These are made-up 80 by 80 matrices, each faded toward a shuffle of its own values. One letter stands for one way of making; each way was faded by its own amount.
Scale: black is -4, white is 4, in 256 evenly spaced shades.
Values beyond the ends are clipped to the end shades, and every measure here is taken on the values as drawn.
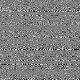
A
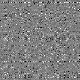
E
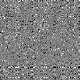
E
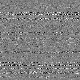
A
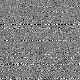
A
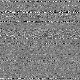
A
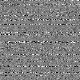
A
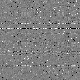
E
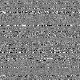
A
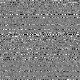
A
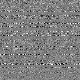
A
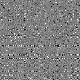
E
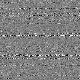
A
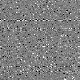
E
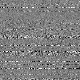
A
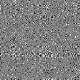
E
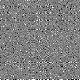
E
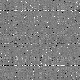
E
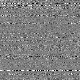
A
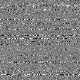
A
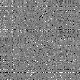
E
